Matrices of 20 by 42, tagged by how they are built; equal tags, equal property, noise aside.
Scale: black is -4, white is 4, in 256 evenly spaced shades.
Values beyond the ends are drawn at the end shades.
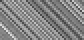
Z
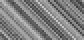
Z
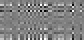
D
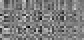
D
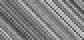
Z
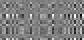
D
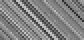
Z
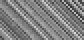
Z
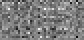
D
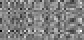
D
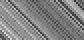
Z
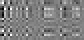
D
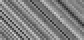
Z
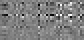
D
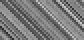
Z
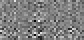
D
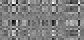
D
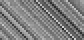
Z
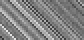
Z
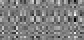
D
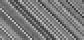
Z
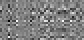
D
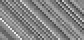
Z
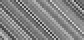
Z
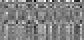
D
